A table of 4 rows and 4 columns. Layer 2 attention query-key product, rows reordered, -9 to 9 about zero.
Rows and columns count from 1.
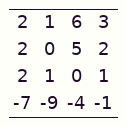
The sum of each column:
-1 -7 7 5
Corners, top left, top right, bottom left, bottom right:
2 3 -7 -1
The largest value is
6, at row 1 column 3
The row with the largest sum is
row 1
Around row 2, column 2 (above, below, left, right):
1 1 2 5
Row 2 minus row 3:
0 -1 5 1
